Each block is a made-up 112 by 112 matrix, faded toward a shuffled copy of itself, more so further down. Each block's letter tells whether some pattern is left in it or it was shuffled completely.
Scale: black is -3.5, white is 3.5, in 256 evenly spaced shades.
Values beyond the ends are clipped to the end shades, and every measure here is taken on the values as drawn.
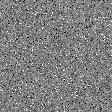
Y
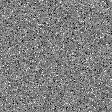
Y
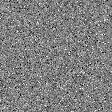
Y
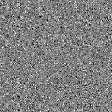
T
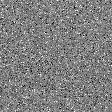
Y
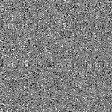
T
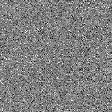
T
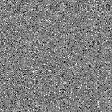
T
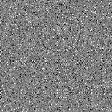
T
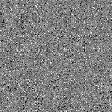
T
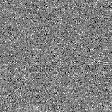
T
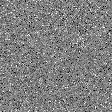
Y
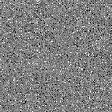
T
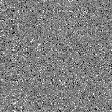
T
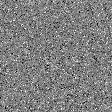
Y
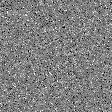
Y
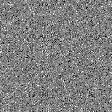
T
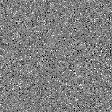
T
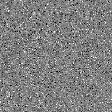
T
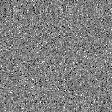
T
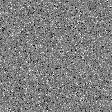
Y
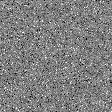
Y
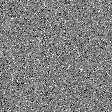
Y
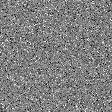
Y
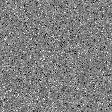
Y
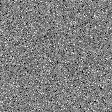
Y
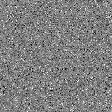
T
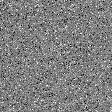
Y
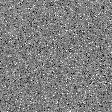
Y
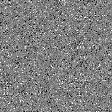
T
